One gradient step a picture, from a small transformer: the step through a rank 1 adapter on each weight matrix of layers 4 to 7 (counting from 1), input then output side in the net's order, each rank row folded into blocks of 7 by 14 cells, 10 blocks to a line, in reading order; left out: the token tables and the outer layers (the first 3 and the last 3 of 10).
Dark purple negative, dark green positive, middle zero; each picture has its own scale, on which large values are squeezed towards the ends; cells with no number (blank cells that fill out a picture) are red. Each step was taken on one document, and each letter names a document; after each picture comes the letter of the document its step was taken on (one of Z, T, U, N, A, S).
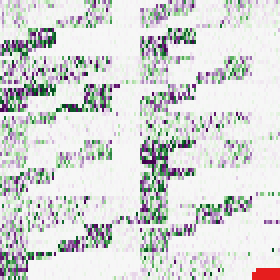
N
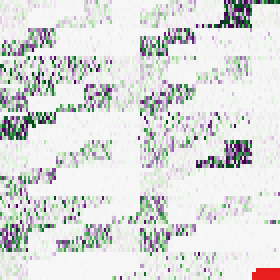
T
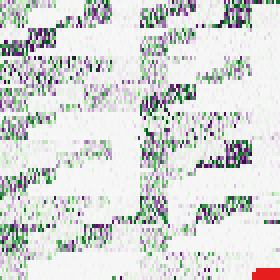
T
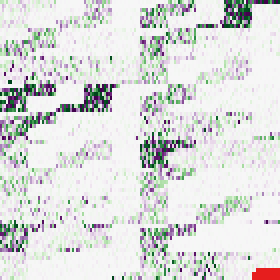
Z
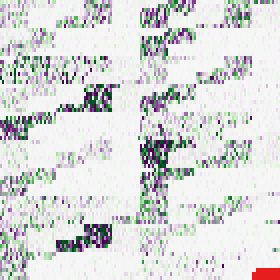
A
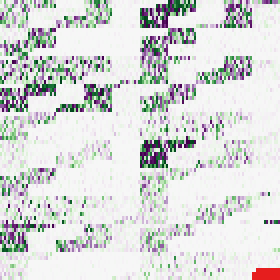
N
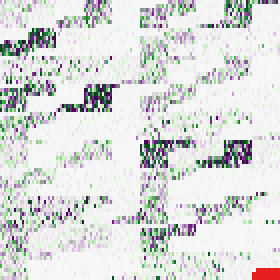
Z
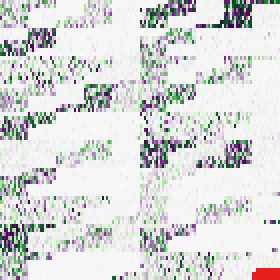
T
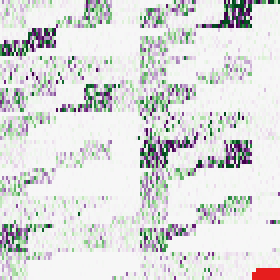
T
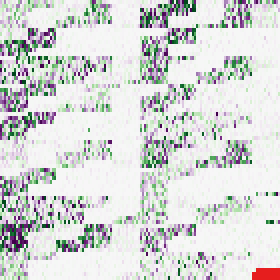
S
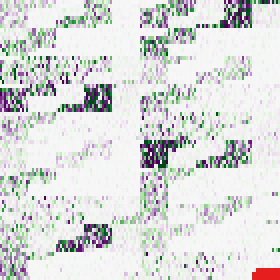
A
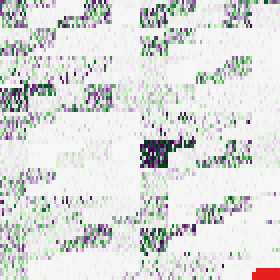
A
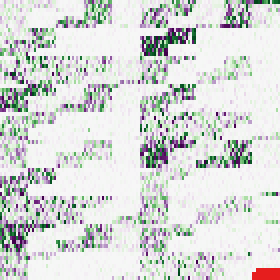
S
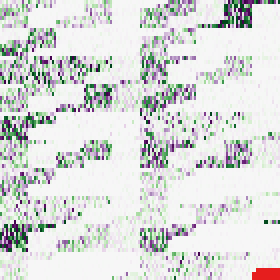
T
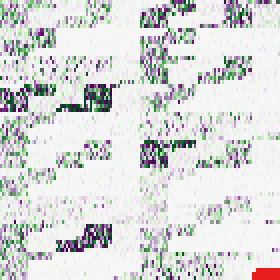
N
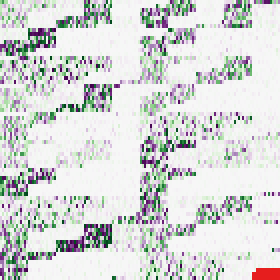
N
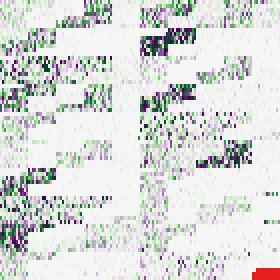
S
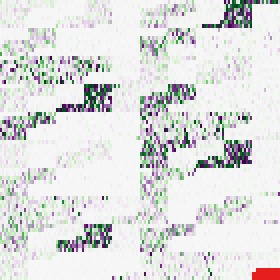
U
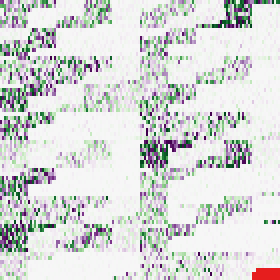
T
